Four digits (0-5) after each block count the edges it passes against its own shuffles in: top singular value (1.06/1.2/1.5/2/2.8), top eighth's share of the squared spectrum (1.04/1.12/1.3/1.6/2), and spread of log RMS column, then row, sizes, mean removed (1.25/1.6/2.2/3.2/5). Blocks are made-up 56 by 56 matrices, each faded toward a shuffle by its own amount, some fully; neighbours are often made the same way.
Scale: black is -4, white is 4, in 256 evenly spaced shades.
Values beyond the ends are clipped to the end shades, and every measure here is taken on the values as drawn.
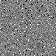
3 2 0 1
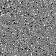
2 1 0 0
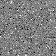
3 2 0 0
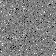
1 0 0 0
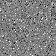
2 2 0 0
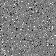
0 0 0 0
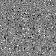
3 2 0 1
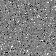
0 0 0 0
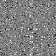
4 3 1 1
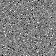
0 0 1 0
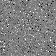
0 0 0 0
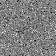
0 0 0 0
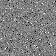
0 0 0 0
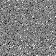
0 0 0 1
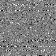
2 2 0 2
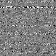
2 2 0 3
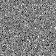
0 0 0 1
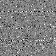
2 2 0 2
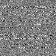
2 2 0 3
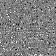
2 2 0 1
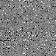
3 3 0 2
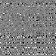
4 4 1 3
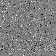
1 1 0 0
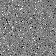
2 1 0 0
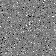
0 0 0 0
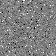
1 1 0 0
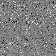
2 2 0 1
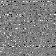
3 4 0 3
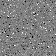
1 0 0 0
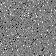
0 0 0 0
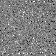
1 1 0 1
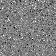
0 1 0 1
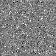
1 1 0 2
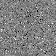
0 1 0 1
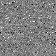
1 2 0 2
